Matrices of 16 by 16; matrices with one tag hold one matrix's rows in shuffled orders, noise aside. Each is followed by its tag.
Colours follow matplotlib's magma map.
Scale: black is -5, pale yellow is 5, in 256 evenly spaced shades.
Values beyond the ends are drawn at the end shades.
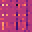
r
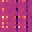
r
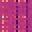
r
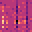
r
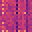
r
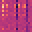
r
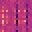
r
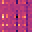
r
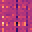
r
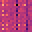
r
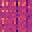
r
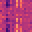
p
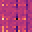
r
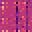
r
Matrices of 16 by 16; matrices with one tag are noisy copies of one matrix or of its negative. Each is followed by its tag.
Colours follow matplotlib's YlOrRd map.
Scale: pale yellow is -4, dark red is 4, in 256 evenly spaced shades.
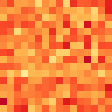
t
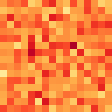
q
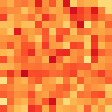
t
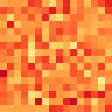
q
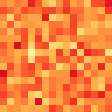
q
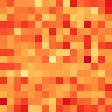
t
